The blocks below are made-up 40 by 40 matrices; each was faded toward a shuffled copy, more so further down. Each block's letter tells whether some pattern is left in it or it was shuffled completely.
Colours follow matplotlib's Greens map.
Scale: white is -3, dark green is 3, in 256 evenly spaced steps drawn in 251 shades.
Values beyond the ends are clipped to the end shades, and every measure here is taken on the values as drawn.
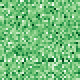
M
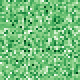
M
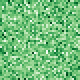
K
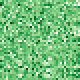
M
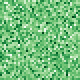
K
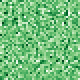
M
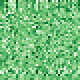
M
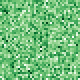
K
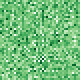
M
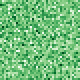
K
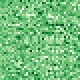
M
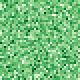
K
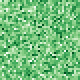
K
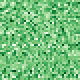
M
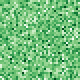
K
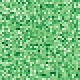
M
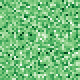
M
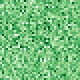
M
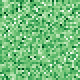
K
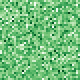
K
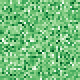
M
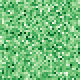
K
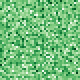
K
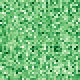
M
